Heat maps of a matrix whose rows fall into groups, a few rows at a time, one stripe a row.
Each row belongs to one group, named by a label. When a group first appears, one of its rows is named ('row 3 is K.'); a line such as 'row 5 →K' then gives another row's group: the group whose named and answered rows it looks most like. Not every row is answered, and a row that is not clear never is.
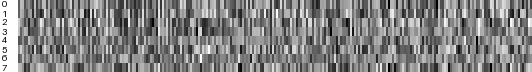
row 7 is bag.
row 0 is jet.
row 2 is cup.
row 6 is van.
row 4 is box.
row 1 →jet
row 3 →cup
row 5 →jet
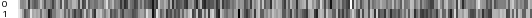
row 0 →cup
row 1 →bag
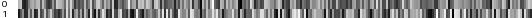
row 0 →bag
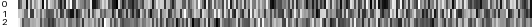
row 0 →box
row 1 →jet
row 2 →bag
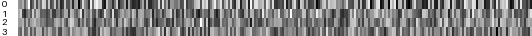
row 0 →jet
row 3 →box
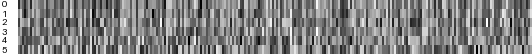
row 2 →van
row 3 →van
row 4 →cup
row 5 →box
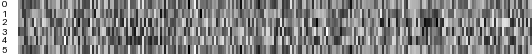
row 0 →cup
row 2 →jet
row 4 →jet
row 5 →cup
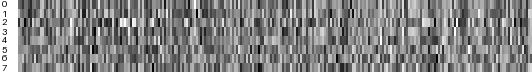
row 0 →cup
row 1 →cup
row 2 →van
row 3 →cup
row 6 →jet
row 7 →bag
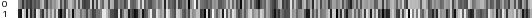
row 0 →cup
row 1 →box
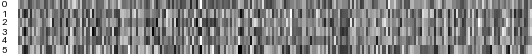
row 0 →cup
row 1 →van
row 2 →van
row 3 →van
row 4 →van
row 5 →bag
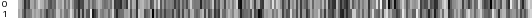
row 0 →bag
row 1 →bag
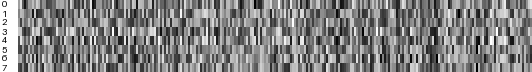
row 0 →bag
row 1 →jet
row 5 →box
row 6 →jet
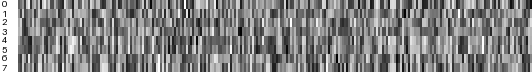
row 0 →jet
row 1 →box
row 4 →cup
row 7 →box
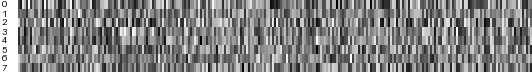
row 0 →box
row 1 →box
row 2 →jet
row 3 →van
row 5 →jet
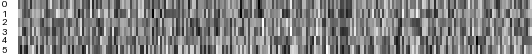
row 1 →bag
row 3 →van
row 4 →box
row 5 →box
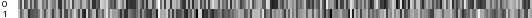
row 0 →box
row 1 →cup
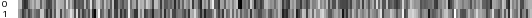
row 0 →bag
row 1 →cup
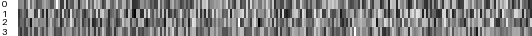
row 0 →jet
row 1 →box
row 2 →van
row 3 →box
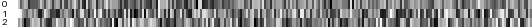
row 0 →cup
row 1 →jet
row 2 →bag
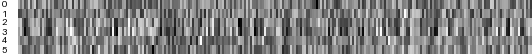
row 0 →jet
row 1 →box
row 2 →bag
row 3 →bag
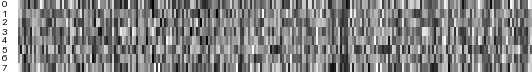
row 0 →cup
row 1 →van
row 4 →van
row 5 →box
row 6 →van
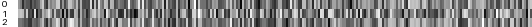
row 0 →cup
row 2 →cup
